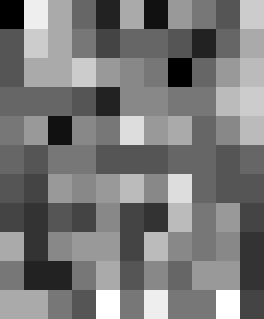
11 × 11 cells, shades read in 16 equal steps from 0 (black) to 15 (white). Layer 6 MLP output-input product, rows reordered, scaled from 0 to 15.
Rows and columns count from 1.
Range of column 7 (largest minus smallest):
13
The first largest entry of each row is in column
2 2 4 11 6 3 8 8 7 5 5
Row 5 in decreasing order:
13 11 10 9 9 8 8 7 7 6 1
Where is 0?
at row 1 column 1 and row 3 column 8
